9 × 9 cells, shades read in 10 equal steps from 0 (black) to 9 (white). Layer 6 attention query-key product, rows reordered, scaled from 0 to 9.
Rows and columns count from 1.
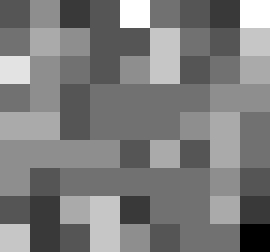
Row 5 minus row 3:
-2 1 -1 1 -1 -3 2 2 -2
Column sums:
45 39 35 40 39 43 34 41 40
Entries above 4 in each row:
3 4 5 3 4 6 2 3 3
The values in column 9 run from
0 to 9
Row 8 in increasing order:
2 2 2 3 4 4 6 6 7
